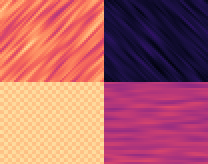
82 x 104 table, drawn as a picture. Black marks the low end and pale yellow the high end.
The table splits into 2 rows of 2 panels. Panel 1,1: high, slanting up to the right. Panel 1,2: very low, slanting down to the right, faint in contrast. Panel 2,1: very high, checkered, faint in contrast. Panel 2,2: middling, streaked across, faint in contrast.
